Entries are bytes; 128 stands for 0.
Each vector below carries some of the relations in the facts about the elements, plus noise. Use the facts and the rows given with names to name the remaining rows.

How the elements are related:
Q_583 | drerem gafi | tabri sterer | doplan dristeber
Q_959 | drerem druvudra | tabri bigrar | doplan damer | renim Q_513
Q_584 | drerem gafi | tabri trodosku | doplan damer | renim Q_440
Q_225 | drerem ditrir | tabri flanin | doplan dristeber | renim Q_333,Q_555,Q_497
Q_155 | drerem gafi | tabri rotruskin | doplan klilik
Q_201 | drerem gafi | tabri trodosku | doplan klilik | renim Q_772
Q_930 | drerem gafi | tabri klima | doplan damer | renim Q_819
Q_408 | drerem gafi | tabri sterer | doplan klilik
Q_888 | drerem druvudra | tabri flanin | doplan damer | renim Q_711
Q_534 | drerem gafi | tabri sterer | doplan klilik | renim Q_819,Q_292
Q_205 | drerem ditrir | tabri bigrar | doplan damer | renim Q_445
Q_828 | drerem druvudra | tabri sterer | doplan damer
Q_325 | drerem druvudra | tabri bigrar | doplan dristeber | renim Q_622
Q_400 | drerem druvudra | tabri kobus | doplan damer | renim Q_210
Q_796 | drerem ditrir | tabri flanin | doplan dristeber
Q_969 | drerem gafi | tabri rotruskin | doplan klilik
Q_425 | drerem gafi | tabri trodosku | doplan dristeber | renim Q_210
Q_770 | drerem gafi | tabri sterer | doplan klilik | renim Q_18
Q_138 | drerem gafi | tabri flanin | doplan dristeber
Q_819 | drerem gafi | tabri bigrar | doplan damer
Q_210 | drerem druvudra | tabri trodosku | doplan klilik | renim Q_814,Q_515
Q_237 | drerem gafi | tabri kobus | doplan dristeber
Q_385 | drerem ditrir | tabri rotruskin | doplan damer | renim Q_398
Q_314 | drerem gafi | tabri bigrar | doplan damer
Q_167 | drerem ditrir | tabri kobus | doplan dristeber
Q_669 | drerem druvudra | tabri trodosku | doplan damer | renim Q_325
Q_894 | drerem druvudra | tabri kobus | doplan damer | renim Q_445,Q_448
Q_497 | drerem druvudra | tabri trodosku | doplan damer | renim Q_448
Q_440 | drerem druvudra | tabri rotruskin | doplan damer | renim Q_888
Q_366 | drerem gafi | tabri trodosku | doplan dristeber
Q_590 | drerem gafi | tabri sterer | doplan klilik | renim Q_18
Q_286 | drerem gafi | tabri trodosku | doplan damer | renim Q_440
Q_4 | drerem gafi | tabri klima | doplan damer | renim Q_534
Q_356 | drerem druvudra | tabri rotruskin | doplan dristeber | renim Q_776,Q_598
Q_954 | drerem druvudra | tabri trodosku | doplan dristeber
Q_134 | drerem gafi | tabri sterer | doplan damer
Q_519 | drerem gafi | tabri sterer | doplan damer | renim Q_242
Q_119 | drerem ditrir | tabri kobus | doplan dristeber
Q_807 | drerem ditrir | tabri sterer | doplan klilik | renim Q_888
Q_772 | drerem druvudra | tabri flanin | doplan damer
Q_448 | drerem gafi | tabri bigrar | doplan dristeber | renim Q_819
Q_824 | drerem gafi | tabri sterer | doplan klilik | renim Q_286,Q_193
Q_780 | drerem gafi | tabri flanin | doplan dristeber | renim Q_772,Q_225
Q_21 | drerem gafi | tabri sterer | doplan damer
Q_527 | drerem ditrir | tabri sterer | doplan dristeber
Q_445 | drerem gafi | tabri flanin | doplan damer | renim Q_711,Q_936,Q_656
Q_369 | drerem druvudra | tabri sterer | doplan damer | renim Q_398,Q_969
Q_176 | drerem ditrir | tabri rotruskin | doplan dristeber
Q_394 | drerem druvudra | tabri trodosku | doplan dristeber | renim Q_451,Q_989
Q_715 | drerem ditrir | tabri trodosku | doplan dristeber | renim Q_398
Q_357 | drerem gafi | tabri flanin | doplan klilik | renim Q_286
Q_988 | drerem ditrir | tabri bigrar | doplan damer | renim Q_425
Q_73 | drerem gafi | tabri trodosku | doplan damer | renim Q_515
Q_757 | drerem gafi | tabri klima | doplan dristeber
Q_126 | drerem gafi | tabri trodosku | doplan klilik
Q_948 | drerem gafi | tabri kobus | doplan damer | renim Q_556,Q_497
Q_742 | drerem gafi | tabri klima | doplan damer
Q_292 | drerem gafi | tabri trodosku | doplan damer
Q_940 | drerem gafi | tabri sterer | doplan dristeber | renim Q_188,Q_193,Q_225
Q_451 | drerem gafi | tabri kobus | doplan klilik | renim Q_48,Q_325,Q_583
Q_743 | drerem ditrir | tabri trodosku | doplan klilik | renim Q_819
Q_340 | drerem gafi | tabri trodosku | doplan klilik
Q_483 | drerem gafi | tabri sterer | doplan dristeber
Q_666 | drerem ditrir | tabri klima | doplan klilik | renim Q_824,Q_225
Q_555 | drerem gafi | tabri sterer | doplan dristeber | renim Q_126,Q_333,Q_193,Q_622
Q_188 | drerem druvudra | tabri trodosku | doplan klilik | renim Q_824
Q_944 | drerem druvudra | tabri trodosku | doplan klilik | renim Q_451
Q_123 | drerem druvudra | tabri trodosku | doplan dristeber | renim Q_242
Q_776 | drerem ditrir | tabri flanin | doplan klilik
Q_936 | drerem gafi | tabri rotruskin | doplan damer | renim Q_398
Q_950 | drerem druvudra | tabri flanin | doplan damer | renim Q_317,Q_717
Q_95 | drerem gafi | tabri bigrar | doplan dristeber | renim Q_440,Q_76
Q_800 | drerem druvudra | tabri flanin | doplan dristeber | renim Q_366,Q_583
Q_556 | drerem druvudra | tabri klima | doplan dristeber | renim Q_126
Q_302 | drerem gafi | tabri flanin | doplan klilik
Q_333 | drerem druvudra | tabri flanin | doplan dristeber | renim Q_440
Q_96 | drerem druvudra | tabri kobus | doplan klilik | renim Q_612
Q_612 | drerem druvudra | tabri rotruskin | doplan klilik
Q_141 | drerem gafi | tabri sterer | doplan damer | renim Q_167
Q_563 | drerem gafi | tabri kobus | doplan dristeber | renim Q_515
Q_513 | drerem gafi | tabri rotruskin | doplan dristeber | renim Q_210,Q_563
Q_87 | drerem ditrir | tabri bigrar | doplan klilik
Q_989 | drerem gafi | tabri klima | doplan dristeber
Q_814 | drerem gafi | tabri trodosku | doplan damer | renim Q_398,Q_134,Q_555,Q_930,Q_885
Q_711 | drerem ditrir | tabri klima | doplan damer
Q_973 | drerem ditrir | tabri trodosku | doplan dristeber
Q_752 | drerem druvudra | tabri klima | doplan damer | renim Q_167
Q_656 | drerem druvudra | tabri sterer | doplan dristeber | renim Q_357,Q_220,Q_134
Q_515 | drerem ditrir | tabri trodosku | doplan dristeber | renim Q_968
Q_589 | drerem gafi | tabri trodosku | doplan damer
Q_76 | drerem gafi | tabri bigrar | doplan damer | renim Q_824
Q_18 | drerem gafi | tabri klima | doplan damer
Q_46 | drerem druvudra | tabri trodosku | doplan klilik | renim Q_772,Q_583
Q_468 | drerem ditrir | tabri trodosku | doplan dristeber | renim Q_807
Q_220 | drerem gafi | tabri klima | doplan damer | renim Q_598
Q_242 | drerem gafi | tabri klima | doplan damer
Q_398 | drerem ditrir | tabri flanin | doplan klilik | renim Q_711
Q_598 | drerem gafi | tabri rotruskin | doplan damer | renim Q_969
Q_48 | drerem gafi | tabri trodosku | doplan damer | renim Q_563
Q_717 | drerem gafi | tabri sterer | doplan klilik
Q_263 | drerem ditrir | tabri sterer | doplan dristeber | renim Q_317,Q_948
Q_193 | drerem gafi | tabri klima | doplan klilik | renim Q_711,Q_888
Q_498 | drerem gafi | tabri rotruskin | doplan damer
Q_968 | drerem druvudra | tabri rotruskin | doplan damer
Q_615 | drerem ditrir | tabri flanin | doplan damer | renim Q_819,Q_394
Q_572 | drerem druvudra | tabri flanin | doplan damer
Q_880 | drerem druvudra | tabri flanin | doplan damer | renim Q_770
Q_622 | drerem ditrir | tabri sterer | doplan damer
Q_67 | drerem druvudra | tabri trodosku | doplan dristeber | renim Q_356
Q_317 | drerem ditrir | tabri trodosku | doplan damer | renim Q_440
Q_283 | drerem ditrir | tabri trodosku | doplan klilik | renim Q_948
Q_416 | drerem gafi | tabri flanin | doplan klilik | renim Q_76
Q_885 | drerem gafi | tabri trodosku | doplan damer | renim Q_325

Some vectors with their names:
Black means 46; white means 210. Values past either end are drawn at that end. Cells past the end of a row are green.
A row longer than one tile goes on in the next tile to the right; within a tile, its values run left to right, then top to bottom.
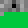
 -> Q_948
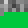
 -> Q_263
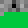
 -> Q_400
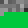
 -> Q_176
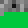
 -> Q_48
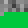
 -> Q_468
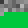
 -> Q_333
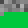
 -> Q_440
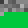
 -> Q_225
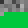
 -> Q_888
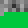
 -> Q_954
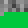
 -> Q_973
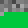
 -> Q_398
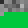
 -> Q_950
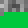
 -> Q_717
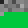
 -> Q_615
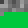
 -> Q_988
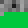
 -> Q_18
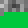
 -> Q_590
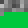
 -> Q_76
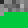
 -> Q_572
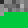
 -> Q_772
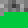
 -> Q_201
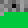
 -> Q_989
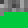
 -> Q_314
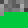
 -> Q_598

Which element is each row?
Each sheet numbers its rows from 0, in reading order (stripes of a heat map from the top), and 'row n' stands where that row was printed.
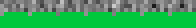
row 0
Q_612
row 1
Q_715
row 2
Q_622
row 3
Q_385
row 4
Q_824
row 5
Q_366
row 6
Q_885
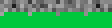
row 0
Q_556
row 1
Q_780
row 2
Q_205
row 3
Q_515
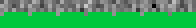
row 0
Q_325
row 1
Q_497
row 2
Q_356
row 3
Q_534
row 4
Q_936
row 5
Q_563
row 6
Q_828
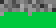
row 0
Q_445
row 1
Q_513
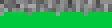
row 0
Q_302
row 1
Q_87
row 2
Q_711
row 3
Q_317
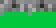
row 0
Q_286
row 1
Q_210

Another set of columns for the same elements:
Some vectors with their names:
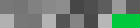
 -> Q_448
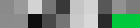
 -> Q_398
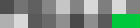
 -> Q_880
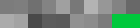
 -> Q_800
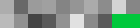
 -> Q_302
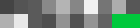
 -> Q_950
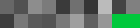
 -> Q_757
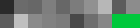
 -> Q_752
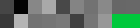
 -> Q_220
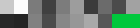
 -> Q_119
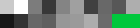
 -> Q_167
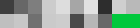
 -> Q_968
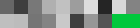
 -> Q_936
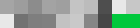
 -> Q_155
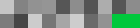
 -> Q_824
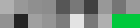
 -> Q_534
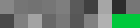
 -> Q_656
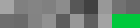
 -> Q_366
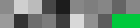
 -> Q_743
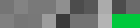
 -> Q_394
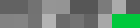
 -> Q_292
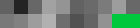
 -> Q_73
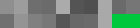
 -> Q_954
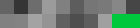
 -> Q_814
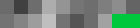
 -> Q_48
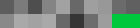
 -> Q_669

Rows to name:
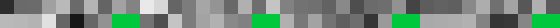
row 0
Q_959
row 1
Q_96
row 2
Q_95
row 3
Q_76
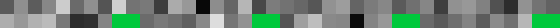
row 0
Q_314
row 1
Q_193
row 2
Q_369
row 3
Q_425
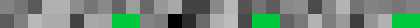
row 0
Q_400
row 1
Q_225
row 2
Q_894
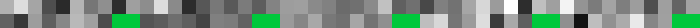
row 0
Q_807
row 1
Q_973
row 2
Q_188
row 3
Q_440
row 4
Q_451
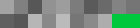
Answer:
Q_948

